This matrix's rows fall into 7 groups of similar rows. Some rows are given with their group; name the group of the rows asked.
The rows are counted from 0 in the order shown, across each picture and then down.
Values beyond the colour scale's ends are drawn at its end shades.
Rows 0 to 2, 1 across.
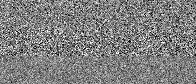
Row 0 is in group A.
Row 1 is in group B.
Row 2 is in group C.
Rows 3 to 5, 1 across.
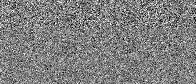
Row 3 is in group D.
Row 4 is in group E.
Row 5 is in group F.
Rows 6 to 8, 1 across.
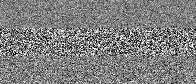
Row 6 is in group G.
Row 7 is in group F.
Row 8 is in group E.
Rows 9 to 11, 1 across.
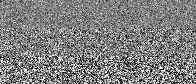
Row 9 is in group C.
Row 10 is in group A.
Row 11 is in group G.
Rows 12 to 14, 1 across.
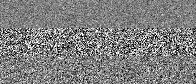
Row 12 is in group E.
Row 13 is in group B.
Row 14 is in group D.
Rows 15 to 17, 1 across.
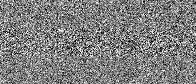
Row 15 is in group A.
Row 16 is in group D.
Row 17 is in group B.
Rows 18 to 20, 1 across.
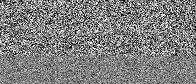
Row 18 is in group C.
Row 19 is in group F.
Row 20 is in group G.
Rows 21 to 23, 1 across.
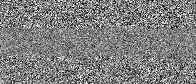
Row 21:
E
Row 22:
G
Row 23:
D
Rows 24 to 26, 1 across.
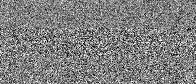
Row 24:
A
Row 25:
G
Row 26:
E
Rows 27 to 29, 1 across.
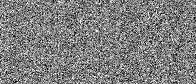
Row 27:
D
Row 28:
A
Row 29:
F
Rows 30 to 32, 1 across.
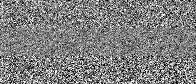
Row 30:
C
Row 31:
D
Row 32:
E
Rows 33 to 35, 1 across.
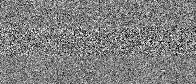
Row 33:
F
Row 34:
A
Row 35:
B
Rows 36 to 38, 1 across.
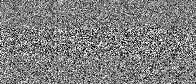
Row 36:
G
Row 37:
G
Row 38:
A
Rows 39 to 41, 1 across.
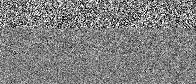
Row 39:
B
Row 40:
F
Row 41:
A
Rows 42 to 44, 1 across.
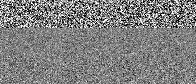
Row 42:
A
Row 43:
E
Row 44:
E
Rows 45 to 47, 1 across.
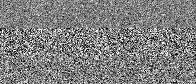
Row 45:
B
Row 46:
C
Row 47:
A
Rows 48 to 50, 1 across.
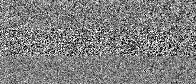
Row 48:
A
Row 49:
D
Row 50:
A
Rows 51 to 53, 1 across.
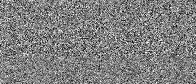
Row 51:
A
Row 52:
G
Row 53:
D
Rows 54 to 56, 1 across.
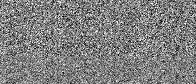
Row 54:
D
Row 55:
B
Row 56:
B
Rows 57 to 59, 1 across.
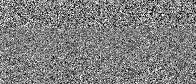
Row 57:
A
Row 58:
D
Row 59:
D
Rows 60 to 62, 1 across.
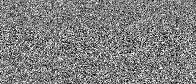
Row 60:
B
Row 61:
E
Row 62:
G
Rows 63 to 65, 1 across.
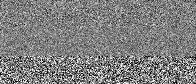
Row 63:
F
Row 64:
C
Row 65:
F
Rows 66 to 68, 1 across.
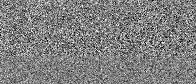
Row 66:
B
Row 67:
A
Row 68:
A
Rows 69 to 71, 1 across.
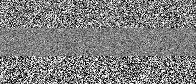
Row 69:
E
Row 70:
D
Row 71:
C
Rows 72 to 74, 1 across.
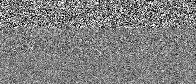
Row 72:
F
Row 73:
C
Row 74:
E
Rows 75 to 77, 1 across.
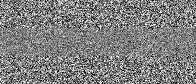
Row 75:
G
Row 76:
B
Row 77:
G
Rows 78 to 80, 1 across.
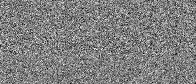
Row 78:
F
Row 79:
F
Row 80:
B
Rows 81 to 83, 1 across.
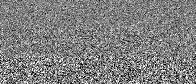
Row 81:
E
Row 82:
G
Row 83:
B
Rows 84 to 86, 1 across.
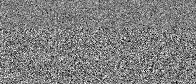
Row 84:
F
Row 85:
C
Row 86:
A
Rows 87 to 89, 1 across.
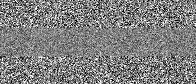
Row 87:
E
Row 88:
C
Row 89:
C
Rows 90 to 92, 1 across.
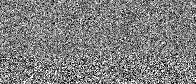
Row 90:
D
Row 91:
C
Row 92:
E
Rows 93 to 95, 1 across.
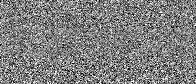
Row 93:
G
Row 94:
B
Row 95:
E
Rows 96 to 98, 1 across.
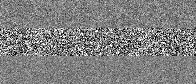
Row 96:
F
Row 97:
B
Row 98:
B
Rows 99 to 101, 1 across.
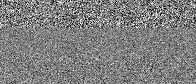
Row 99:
D
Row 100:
E
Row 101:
A
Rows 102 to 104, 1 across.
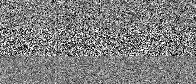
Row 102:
D
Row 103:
C
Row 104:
G
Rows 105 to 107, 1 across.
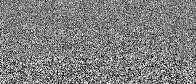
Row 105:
G
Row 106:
F
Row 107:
B
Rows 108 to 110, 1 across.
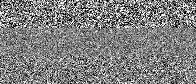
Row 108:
F
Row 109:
B
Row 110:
E
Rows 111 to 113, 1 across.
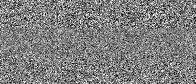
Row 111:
D
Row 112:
G
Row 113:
E
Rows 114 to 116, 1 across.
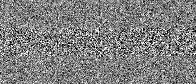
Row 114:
A
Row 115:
A
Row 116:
B
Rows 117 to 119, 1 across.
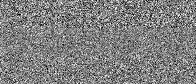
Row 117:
G
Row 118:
B
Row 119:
F
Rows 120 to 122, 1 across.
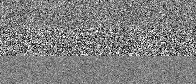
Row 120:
C
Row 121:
B
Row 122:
B
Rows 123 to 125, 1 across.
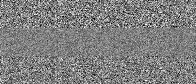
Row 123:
G
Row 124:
D
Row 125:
G
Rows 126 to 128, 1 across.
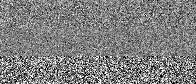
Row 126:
A
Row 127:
F
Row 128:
C
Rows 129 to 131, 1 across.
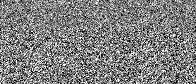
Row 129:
C
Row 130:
E
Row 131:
B
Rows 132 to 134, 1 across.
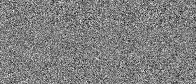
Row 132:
D
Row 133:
E
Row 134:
A
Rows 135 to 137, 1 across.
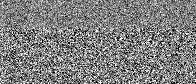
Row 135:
C
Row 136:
A
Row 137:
G
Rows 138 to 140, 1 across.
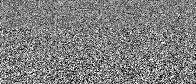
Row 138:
G
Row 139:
C
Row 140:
D
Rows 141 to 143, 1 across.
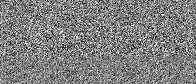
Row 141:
E
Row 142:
B
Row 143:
D
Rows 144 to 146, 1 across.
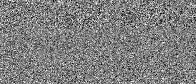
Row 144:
D
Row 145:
C
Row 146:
E
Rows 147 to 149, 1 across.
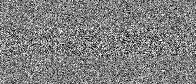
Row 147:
E
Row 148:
G
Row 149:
B
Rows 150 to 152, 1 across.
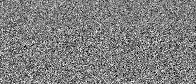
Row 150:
C
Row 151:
D
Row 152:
E
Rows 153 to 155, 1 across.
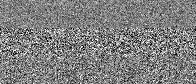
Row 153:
A
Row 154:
F
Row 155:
D
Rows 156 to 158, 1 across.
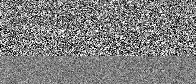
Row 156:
G
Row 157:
F
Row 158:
A
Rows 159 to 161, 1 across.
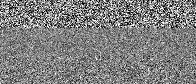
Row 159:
E
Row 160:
C
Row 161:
D
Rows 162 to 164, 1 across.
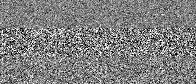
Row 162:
E
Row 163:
C
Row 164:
C
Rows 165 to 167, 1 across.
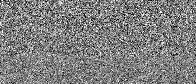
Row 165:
G
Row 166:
C
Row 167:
B
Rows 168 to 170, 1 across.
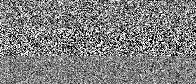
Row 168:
G
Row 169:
A
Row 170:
A
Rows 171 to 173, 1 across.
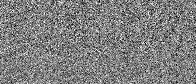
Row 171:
D
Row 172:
A
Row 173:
C
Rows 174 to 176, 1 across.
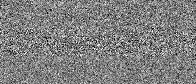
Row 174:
F
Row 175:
F
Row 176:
A
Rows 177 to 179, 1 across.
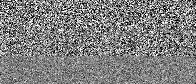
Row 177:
E
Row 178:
D
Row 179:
F
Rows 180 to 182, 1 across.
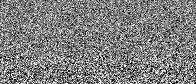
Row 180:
E
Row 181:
A
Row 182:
C
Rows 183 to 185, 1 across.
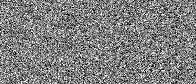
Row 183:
E
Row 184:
F
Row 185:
A
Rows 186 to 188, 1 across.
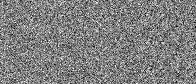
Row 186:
C
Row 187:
A
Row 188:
A
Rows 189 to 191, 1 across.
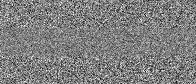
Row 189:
A
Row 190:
G
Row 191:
A
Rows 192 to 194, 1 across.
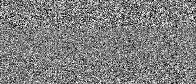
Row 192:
F
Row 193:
E
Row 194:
E
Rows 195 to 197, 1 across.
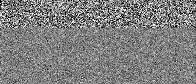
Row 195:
F
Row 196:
F
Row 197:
F
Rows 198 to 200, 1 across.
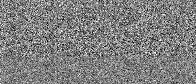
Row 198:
B
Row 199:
G
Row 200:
G
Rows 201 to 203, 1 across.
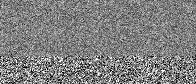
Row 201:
F
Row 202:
C
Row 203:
B
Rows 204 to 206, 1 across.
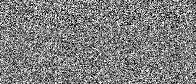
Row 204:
E
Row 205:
E
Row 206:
G
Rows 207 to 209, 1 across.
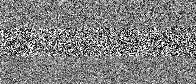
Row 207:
A
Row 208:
C
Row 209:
F
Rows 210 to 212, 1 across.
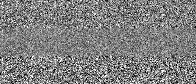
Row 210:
C
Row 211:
C
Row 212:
C
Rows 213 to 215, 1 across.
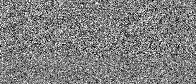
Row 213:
B
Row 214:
G
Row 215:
C
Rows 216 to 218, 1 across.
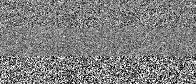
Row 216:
D
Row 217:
B
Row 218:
D
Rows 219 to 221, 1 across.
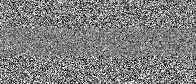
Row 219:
G
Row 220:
A
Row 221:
E
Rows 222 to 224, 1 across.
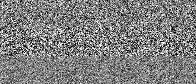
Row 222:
C
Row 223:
C
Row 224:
D
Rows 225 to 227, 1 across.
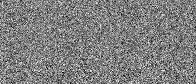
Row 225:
C
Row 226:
D
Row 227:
B
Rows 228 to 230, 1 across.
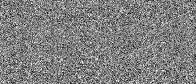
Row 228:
F
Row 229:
B
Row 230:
B
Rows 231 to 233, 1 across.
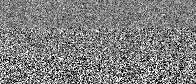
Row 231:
B
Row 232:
A
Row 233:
D
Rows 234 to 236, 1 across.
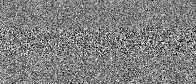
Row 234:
B
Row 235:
A
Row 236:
B
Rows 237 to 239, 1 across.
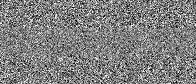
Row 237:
E
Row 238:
B
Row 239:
A
